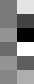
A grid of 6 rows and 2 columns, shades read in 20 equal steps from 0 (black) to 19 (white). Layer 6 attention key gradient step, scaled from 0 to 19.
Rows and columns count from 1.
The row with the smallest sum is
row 3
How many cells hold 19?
1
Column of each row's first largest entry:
2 1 1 2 1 2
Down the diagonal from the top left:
9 5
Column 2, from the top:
17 5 0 19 7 13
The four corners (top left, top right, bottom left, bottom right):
9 17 10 13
